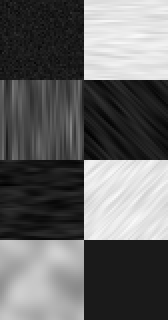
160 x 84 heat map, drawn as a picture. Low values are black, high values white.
The table splits into 4 rows of 2 panels. Panel 1,1: very low, fine-grained, faint in contrast. Panel 1,2: very high, streaked across, faint in contrast. Panel 2,1: low, streaked downward. Panel 2,2: very low, slanting down to the right, faint in contrast. Panel 3,1: very low, streaked across, faint in contrast. Panel 3,2: very high, slanting up to the right, faint in contrast. Panel 4,1: high, smooth. Panel 4,2: very low, flat.
